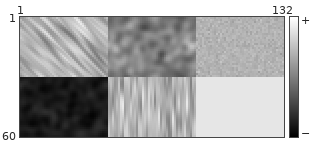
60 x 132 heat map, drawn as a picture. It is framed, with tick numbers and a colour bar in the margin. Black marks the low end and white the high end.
It is made of 2 by 3 panels. Panel 1,1: high, slanting down to the right. Panel 1,2: middling, blotchy. Panel 1,3: high, fine-grained, faint in contrast. Panel 2,1: very low, blotchy, faint in contrast. Panel 2,2: high, streaked downward. Panel 2,3: very high, flat.
